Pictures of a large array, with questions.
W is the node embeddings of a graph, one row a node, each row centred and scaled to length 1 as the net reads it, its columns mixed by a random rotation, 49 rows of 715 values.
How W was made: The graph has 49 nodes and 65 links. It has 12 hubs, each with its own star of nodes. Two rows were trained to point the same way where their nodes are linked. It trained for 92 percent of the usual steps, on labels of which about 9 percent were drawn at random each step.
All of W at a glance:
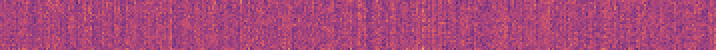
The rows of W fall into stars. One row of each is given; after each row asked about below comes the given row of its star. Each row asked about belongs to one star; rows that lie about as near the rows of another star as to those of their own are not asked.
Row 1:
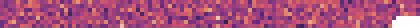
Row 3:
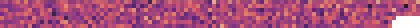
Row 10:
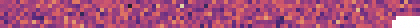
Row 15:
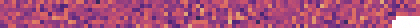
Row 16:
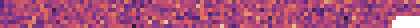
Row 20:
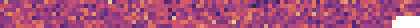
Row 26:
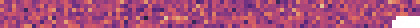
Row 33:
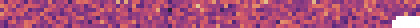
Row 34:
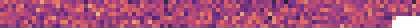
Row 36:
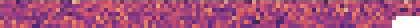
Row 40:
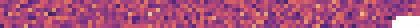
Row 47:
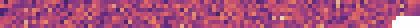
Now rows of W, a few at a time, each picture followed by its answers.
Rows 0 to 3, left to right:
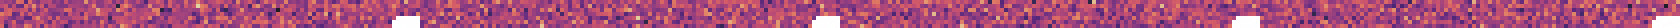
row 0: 33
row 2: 3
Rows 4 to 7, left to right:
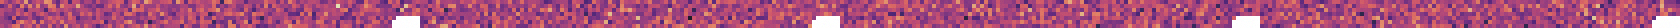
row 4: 40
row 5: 1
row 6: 40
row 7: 1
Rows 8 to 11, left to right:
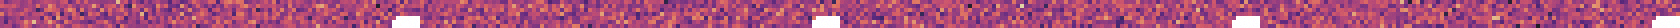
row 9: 34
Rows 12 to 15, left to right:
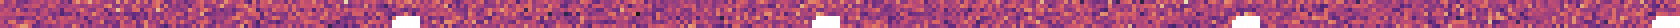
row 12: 36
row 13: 26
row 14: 20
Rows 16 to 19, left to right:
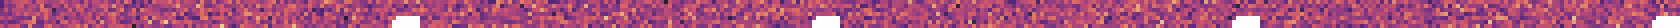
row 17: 26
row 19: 15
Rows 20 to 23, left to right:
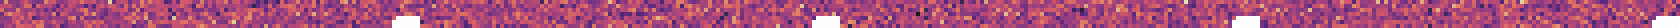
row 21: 15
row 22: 36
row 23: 33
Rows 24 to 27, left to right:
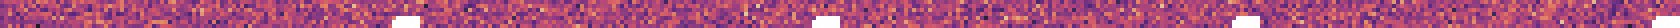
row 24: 16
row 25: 34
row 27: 47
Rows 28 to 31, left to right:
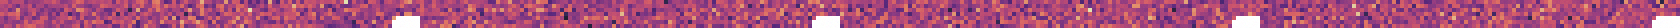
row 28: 20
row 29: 26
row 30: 20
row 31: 47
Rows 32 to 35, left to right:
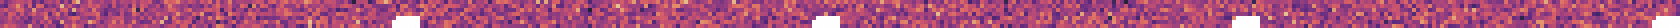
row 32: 1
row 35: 47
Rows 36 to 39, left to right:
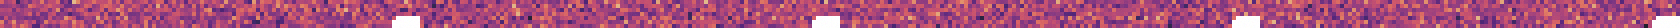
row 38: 34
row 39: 1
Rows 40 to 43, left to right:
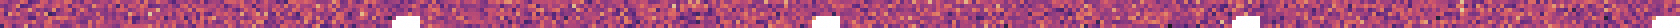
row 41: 36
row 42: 36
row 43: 16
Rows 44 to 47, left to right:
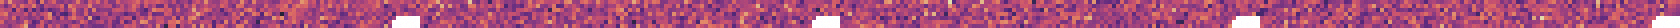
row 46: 3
